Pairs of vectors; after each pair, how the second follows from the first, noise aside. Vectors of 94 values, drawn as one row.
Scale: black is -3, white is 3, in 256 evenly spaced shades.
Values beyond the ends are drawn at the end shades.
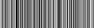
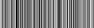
copied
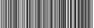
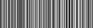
sign-scrambled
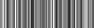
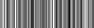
copied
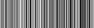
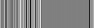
partly zeroed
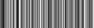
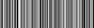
sign-scrambled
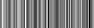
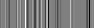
partly zeroed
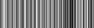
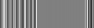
partly zeroed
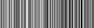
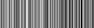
copied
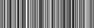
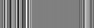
partly zeroed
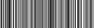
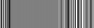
partly zeroed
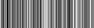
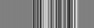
partly zeroed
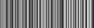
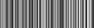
copied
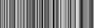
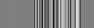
partly zeroed
